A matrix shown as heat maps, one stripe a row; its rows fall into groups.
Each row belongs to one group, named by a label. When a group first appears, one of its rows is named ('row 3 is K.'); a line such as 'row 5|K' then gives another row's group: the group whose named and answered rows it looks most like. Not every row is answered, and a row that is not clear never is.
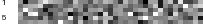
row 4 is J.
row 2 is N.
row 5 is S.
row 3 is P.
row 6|J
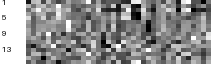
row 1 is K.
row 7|J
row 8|J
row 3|K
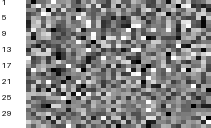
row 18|P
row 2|K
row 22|N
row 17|J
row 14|N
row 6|K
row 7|K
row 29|N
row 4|N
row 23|S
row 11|S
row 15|S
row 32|J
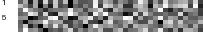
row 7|S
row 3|P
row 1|S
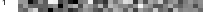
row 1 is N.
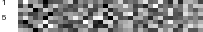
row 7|N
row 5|P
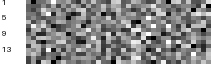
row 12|K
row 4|N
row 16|N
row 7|P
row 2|S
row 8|K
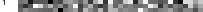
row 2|N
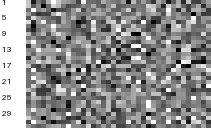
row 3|P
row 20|P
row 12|K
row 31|P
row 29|J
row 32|J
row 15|K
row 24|S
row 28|P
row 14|J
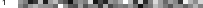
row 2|J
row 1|N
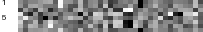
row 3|K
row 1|J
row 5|P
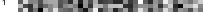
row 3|S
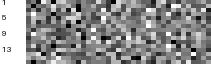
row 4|P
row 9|P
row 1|N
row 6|S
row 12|P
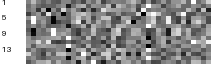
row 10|J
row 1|N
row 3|S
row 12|J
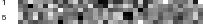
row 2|N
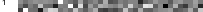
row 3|S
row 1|J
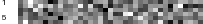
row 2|K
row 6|P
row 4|K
